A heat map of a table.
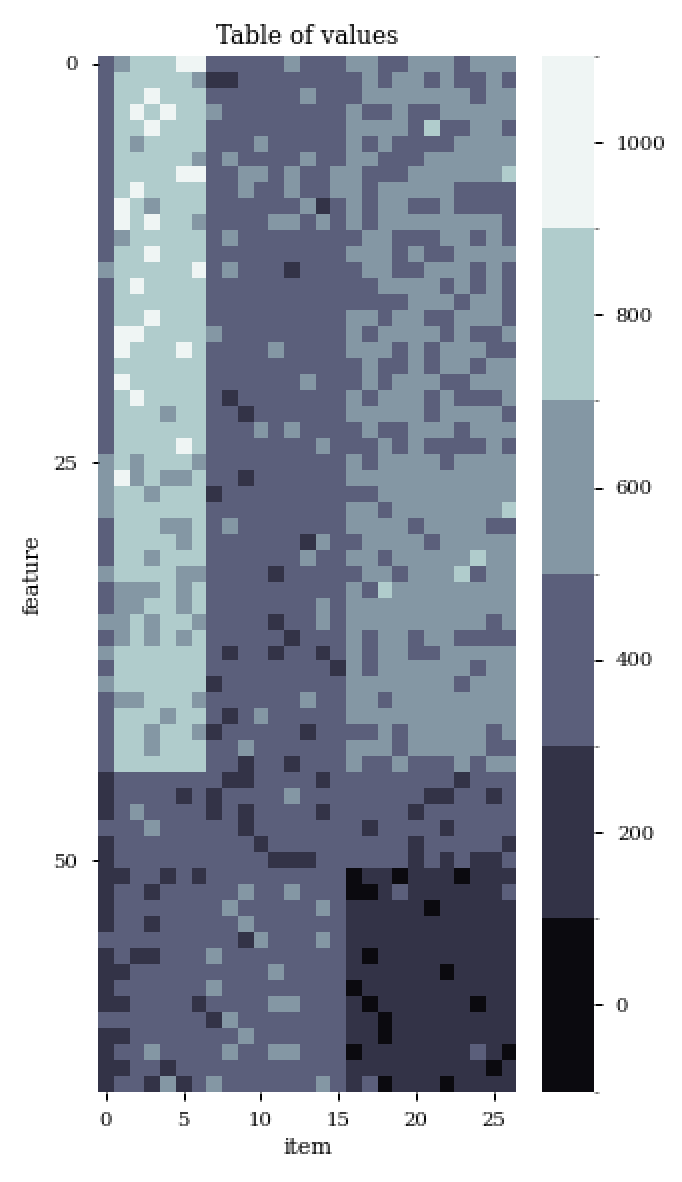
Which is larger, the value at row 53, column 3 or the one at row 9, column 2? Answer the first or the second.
the second
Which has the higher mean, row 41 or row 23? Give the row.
41
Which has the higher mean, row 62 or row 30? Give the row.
30
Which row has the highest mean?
7
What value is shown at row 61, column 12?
400
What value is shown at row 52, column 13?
400
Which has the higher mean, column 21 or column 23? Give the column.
23
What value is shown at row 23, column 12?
600
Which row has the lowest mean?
51
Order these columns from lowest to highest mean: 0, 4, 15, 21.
0, 15, 21, 4
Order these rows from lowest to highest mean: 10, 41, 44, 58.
58, 44, 41, 10
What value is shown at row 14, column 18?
600
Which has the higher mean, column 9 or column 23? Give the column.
23
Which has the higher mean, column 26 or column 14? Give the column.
26
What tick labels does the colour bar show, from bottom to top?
0, 200, 400, 600, 800, 1000
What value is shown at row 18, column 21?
400
